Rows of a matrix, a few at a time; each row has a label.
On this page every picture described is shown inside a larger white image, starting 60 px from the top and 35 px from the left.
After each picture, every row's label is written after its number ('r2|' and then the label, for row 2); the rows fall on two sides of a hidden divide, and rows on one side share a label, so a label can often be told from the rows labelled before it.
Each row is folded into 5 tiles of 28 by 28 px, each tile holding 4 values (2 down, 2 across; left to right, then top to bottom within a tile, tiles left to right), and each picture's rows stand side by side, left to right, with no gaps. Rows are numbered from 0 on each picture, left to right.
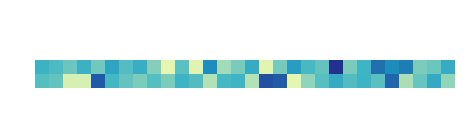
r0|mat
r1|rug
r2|mat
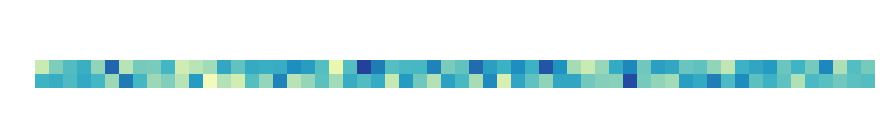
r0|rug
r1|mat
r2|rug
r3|mat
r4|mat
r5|mat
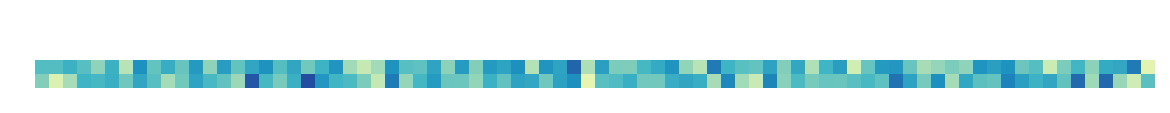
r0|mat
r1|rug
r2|mat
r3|mat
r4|rug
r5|mat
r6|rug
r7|rug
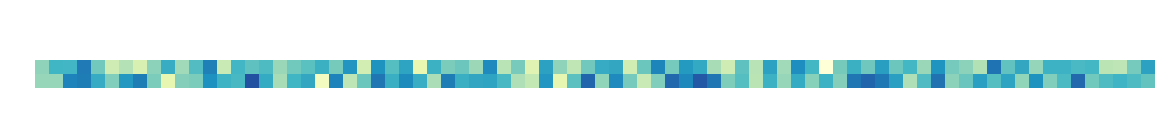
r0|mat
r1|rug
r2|rug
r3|rug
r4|mat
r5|rug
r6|rug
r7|rug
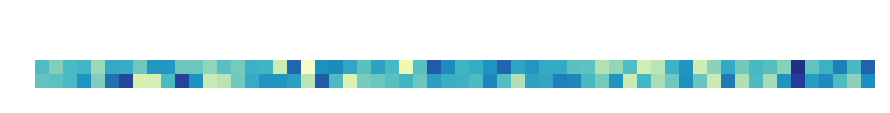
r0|rug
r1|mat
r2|rug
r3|mat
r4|rug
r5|rug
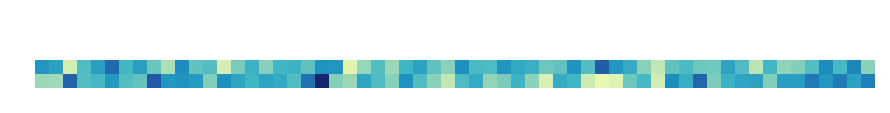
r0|mat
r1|rug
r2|mat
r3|mat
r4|mat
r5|rug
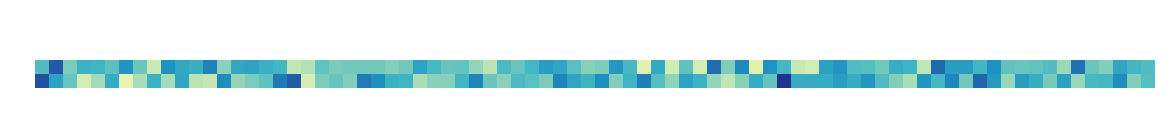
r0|mat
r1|mat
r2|rug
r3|mat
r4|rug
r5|rug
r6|mat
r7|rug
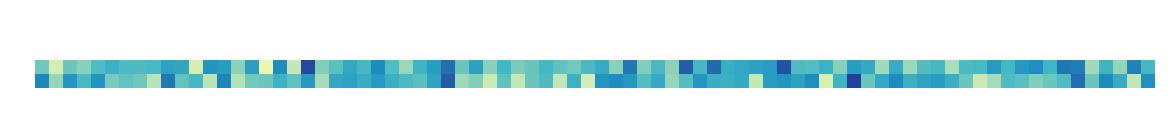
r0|rug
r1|rug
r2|rug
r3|mat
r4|rug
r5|mat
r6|rug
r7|rug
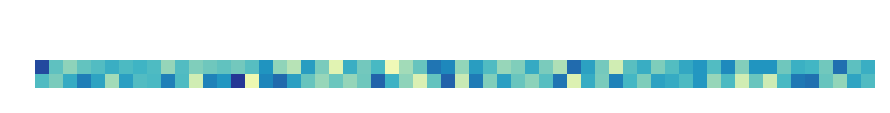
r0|rug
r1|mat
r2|rug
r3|rug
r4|rug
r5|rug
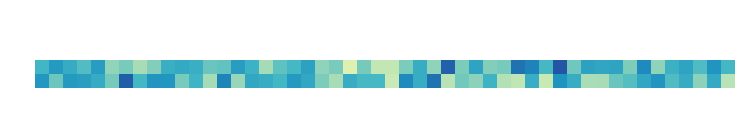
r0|rug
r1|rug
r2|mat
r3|mat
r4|mat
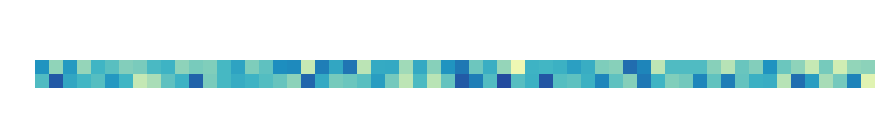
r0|rug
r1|rug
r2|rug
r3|rug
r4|rug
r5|mat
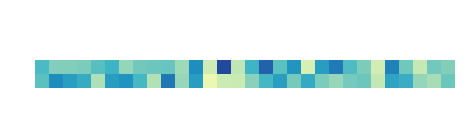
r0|rug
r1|mat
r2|mat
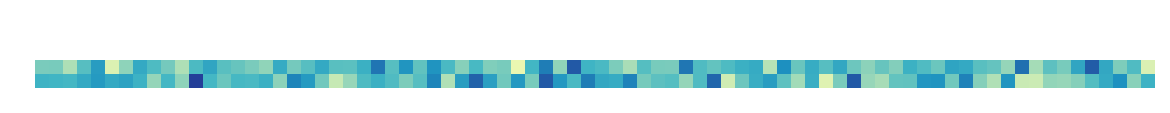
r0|rug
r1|rug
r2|mat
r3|rug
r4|mat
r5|mat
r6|rug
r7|mat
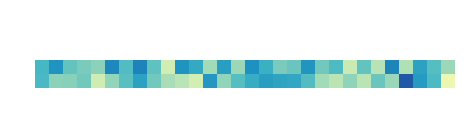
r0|mat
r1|mat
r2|mat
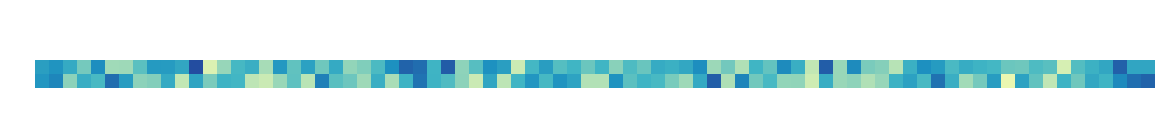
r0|rug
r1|mat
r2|mat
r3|mat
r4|mat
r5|mat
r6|mat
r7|rug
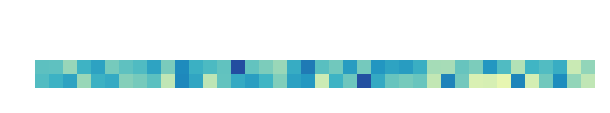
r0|mat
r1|rug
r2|rug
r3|mat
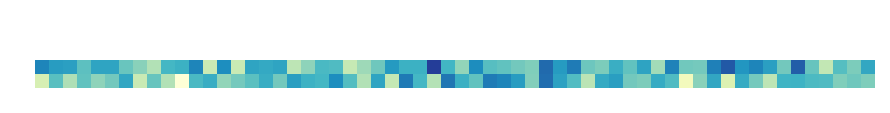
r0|mat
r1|mat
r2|rug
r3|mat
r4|mat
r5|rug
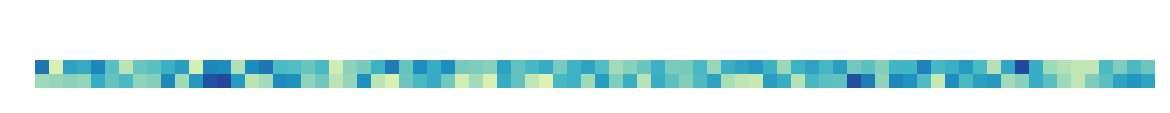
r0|rug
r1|mat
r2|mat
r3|mat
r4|mat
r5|mat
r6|mat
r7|mat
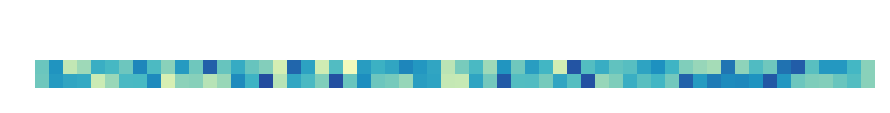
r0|mat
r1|rug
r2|mat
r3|rug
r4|rug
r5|mat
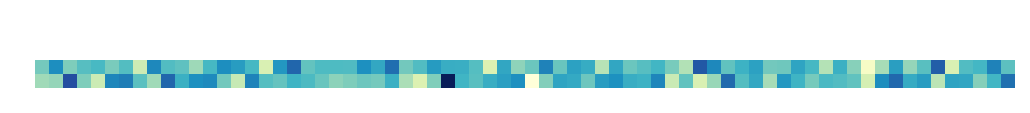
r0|rug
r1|rug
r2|rug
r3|mat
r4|rug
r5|mat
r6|rug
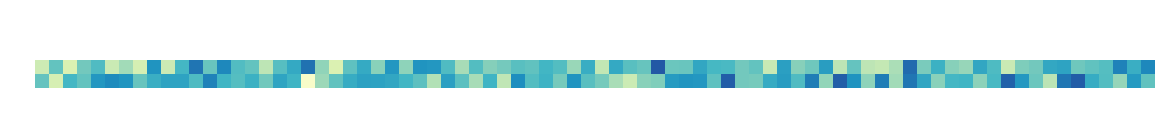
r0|rug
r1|mat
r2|rug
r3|mat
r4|rug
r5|mat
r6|rug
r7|rug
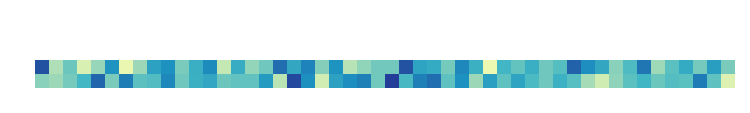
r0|rug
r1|rug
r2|mat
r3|mat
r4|mat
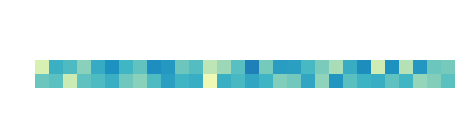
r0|rug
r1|rug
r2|rug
